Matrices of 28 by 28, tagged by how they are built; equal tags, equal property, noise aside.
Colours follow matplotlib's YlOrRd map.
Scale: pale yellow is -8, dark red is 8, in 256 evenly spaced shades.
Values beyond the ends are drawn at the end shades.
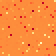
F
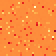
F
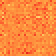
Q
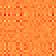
Q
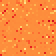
F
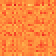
Q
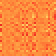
Q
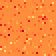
F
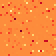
F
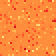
F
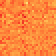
Q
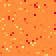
F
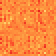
Q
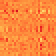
Q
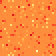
F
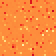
F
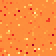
F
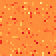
F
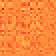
Q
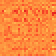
Q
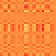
Q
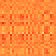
Q
